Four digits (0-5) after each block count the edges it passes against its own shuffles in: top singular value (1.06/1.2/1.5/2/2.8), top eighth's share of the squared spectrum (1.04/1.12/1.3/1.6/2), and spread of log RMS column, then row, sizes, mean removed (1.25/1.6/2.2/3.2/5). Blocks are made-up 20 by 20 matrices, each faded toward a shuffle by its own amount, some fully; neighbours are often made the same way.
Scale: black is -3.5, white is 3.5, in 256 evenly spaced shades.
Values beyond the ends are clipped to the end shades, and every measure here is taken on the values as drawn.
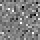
1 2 0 0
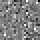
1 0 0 0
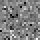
1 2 0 1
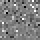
0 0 0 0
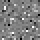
0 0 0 0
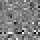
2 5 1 2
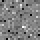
0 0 0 0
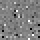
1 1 0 0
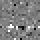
3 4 0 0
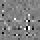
3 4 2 2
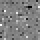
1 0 1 0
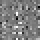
3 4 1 2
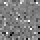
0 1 0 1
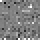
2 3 0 1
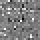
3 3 1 1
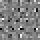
3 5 1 2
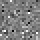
1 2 0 1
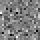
0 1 0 0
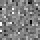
2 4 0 1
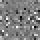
2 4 2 1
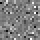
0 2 1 0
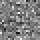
2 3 1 0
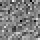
1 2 0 0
